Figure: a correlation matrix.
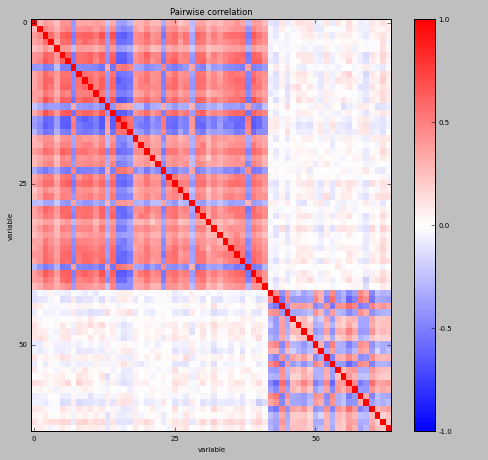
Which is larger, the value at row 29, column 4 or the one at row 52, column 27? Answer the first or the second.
the first
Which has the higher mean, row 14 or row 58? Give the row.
14
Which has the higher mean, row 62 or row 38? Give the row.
62
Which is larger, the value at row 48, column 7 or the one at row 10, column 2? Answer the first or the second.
the second
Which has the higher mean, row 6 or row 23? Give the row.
6
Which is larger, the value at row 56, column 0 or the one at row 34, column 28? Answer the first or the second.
the first
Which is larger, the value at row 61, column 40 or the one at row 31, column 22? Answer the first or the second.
the second
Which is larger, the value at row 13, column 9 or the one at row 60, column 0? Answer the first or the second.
the second
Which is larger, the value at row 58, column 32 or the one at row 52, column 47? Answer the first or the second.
the second
